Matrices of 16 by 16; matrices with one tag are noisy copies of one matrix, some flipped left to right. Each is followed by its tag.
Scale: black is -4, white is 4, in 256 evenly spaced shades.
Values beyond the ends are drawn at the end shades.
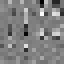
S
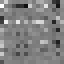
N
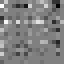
N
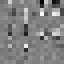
S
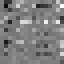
N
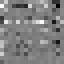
N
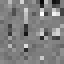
S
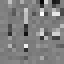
S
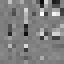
S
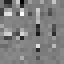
S
